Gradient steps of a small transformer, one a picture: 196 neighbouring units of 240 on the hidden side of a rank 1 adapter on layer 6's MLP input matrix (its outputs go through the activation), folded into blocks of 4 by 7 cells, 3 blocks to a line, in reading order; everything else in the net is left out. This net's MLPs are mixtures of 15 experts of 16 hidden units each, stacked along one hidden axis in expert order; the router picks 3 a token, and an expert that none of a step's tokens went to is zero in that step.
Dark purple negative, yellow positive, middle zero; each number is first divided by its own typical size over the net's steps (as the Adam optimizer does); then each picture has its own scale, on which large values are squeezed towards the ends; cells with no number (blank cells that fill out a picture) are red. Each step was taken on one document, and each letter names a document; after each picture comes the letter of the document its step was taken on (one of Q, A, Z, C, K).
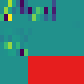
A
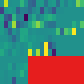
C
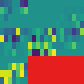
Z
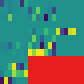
Z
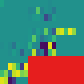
Z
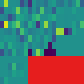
C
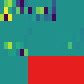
A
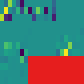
A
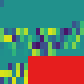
Z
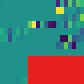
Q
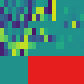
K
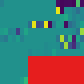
Q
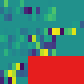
Z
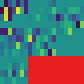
K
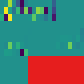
A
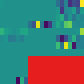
Q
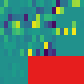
C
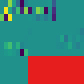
A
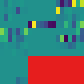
Q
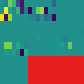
A
